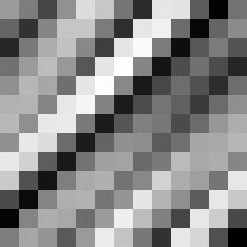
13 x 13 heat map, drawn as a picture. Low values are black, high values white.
Streaks slant up to the right. Neither half mirrors the other. The middle right is the smoothest part.
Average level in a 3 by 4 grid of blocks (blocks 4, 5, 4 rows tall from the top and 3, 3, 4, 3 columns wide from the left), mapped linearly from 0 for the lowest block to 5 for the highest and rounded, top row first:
2 4 3 0 | 5 3 1 3 | 1 4 4 4
